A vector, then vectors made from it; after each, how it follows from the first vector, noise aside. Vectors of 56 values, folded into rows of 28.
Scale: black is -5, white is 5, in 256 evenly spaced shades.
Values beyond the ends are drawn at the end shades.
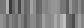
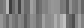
copied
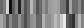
scaled up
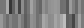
copied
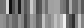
scaled up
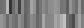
copied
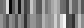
scaled up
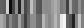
scaled up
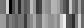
scaled up
